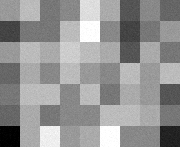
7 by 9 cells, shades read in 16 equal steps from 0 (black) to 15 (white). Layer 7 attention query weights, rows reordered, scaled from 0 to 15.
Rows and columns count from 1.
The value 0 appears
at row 7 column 1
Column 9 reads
6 9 7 11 5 7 2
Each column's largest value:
9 11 14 12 15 15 11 10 11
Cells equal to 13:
1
